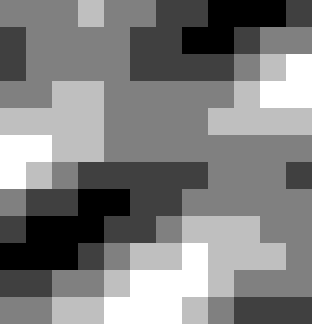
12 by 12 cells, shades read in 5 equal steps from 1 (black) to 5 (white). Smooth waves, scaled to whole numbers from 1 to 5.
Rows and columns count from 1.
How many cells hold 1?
13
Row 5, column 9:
4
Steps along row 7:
down down down same same same same up same same down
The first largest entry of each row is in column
4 2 12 11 1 1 1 1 8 8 6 5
